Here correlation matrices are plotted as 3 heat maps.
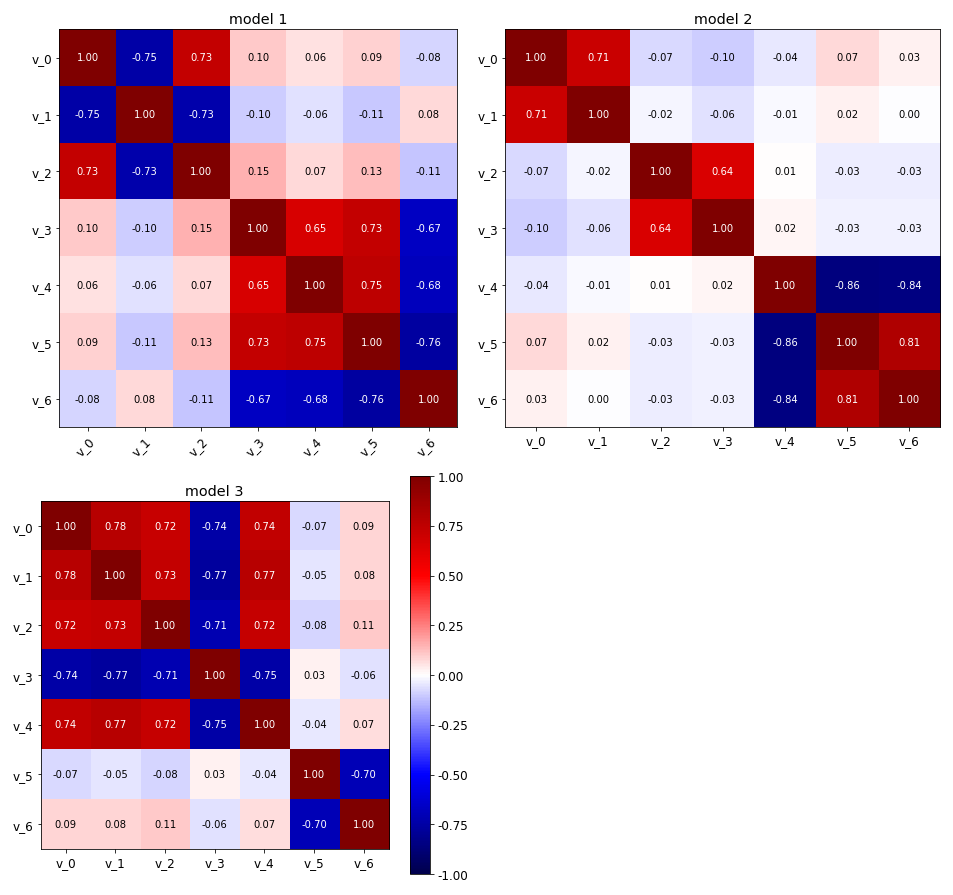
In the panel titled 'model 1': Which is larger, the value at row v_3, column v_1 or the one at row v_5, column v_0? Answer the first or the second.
the second
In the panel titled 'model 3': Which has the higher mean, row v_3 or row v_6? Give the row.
v_6
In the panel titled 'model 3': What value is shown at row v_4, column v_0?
0.74
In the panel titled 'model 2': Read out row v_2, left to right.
-0.07 -0.02 1.00 0.64 0.01 -0.03 -0.03
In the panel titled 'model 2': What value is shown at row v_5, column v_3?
-0.03
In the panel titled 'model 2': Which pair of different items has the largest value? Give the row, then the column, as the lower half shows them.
v_6, v_5
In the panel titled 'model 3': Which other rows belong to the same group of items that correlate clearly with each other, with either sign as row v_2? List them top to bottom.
v_0, v_1, v_3, v_4
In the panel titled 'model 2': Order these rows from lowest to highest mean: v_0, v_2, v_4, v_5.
v_4, v_5, v_2, v_0
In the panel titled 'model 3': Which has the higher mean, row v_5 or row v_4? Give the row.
v_4
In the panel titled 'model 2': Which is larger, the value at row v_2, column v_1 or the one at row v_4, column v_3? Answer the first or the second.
the second
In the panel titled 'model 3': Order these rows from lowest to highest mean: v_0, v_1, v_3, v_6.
v_3, v_6, v_0, v_1
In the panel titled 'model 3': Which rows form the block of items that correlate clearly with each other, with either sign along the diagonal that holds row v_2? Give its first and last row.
v_0 to v_4
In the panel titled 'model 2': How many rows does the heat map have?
7
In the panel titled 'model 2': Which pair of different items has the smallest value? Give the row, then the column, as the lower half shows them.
v_5, v_4
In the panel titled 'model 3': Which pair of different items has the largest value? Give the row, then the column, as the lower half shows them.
v_1, v_0
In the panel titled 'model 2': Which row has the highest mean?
v_1
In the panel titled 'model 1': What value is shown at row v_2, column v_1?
-0.73
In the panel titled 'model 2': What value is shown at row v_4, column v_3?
0.02
